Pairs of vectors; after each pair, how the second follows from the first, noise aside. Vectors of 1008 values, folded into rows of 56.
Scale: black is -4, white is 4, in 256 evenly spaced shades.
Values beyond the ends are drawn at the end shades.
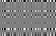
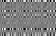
negated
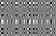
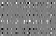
partly zeroed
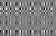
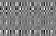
negated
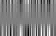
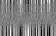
negated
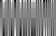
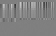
partly zeroed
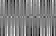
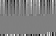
partly zeroed
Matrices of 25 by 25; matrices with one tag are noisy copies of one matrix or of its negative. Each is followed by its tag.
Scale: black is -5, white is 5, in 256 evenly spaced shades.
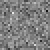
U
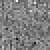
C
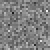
U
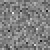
U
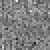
C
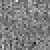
C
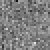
C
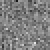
C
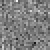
C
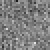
C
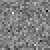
U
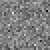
U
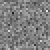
U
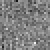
C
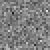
U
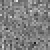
C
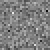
U
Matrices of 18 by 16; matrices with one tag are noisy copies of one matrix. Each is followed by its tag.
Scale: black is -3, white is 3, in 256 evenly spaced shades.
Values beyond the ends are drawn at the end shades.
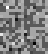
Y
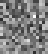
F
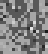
F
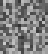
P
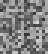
Y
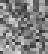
F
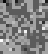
F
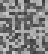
Y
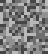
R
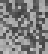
F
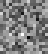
R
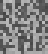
P
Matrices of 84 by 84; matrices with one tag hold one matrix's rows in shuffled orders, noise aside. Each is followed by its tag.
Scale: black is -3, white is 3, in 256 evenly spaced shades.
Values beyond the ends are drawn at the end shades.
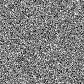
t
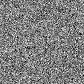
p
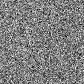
p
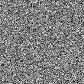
t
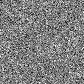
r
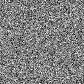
t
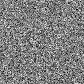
t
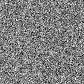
p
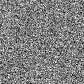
t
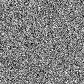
r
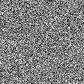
r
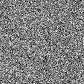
p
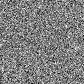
r
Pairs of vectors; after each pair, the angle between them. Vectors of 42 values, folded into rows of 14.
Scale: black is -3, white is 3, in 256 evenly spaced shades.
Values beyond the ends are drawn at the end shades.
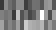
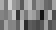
nearly opposite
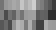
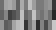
partly aligned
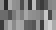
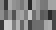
partly aligned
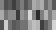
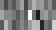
nearly parallel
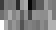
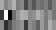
orthogonal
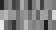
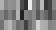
partly opposed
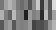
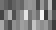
nearly opposite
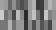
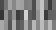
nearly opposite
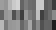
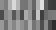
nearly parallel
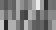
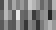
orthogonal
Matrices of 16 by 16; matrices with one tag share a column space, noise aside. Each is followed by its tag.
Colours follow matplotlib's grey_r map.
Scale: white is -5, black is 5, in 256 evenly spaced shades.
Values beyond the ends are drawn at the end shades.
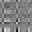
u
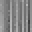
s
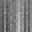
s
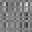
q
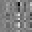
q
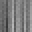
s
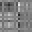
q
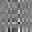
u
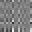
u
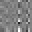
u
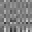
u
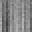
s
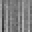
s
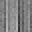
s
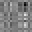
q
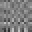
u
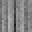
s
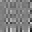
u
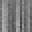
s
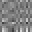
u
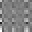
u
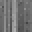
s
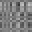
q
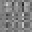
q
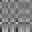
u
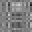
q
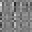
q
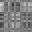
q
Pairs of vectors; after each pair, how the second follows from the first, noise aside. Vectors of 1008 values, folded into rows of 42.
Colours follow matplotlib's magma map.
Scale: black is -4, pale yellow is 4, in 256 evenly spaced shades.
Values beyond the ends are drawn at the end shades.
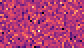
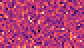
negated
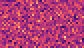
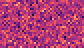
negated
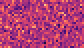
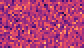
negated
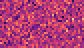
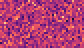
negated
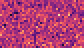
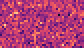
negated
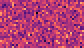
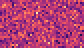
negated
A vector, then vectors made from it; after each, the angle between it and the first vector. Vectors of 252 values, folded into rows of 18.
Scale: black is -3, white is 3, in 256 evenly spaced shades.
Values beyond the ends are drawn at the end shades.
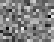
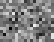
orthogonal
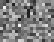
partly opposed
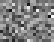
nearly parallel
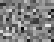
nearly opposite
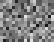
partly aligned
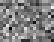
partly opposed
